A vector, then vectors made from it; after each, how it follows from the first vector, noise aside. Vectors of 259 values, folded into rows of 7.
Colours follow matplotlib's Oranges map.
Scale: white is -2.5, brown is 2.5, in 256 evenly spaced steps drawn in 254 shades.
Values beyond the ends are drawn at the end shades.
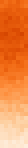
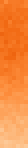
shrunk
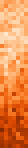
negated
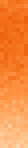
shrunk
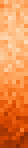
negated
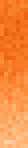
shrunk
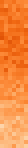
shrunk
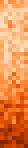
negated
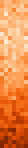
negated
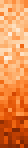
negated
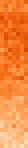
shrunk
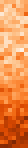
negated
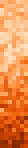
negated
